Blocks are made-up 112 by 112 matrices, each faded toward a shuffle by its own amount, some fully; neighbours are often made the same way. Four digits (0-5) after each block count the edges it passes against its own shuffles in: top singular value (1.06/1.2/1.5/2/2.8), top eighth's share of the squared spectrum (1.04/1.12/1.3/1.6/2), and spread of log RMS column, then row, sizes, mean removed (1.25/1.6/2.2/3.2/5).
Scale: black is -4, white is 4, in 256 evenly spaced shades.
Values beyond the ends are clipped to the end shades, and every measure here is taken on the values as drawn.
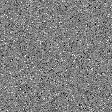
3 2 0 0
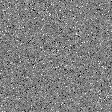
1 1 0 0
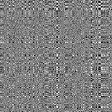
5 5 4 4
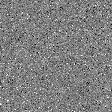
1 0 0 0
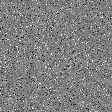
2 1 0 0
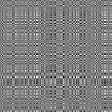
5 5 5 5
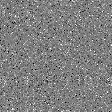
3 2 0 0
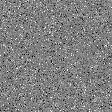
2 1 0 0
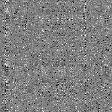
4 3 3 2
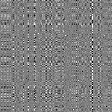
5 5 4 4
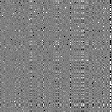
5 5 3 2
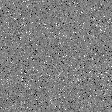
1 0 0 0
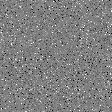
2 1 0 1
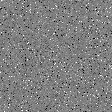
0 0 0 0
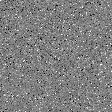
1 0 0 0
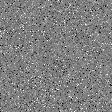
2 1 0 0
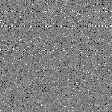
4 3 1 2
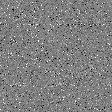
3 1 0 1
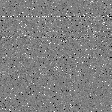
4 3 0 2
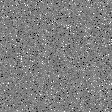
0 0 0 0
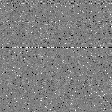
4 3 0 2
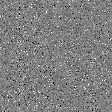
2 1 1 0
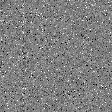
1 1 1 0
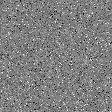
0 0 0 0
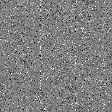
2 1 2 0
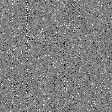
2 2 2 0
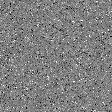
0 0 0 0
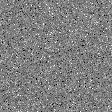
0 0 0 0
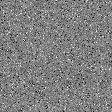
0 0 0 0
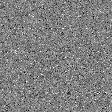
0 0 0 1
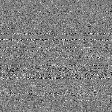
2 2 0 4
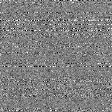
2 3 0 4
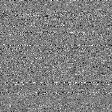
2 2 0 4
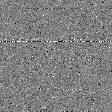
3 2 0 3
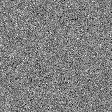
1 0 0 0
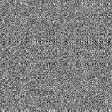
4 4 3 3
